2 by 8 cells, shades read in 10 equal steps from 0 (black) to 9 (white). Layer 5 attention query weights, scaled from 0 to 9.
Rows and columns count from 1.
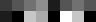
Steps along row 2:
down up down down up down down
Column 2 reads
3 0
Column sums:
3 3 11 11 1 12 11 3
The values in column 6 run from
3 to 9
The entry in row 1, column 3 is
4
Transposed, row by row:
2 1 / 3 0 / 4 7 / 5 6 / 1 0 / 3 9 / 4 7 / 3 0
